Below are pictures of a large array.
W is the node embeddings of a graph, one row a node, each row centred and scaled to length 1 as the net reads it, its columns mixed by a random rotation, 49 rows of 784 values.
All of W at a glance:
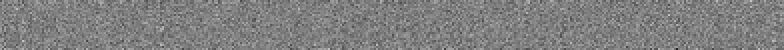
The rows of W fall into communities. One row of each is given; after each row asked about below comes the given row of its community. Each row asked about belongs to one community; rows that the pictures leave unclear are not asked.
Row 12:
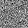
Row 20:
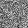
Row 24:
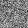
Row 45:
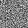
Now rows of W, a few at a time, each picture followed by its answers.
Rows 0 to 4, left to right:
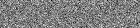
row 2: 12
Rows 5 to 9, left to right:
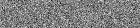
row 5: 12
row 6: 24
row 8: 20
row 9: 12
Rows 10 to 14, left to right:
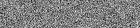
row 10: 20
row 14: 20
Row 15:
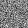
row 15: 24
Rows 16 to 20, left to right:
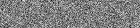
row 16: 20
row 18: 12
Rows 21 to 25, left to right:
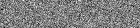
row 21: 20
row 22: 45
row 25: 12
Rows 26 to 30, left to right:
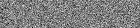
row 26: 20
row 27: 24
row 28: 45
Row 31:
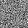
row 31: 45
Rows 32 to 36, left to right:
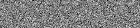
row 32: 24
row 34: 12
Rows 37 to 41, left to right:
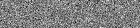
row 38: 45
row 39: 12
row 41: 20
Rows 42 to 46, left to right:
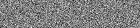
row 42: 24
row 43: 45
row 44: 45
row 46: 12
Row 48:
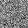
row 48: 45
